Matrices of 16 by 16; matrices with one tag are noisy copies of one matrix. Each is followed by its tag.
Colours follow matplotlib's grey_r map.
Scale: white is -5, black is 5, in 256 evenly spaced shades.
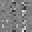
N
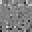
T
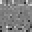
T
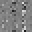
N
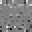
T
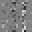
N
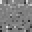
T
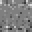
T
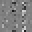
N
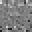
T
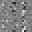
N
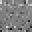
T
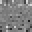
T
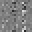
N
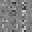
N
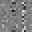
N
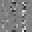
N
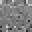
T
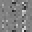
N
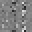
N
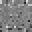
T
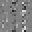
N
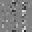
N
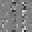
N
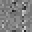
N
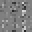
N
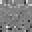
T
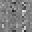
N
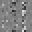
N
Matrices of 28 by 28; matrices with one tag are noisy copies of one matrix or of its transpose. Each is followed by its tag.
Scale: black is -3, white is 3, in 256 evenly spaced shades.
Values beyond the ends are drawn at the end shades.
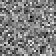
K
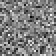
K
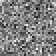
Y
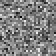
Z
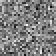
Y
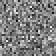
Z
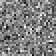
Y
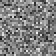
Z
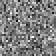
Z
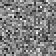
Z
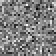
Y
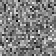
Z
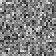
Y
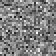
Z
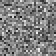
Z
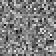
K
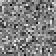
Y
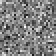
Y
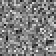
K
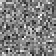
Y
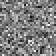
K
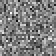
Z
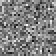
Y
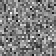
Z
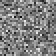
Z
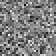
K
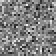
Y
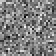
Y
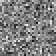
Y
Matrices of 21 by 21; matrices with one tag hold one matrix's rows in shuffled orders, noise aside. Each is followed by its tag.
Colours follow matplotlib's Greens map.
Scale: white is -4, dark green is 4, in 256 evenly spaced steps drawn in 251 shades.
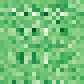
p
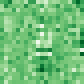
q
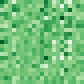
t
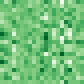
t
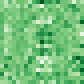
q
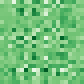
p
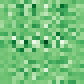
p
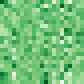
t
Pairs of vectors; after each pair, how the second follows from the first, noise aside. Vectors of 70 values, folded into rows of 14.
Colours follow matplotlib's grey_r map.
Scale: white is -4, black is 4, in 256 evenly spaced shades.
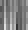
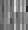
wrapped around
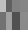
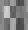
wrapped around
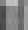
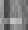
wrapped around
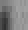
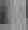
wrapped around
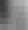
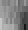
reversed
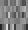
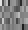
wrapped around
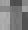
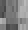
reversed
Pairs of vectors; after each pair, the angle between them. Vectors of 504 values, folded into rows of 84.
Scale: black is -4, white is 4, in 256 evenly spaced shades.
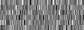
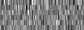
partly aligned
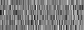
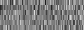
orthogonal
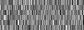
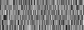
nearly opposite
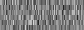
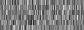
nearly opposite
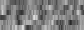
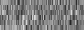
partly aligned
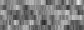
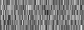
orthogonal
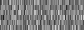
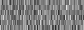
nearly opposite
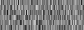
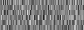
partly aligned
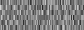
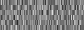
nearly opposite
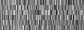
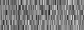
nearly opposite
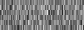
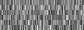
nearly parallel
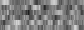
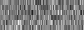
partly aligned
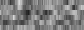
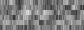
nearly opposite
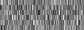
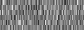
orthogonal
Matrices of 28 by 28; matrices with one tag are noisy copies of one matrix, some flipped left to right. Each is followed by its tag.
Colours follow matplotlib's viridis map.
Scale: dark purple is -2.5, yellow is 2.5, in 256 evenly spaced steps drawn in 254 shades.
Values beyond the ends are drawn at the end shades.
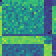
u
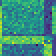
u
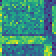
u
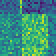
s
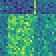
s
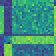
u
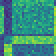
u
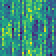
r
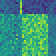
s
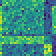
u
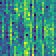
r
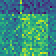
s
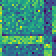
u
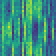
r
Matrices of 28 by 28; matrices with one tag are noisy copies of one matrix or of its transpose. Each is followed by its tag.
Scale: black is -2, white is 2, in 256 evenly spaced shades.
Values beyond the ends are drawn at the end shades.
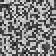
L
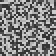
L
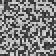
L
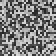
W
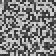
L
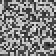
L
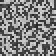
L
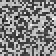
W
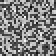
L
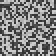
L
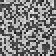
L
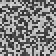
W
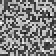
L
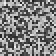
W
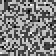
L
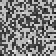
W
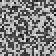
W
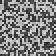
L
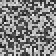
W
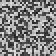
W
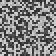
W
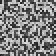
L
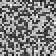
W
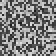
W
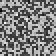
W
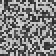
L
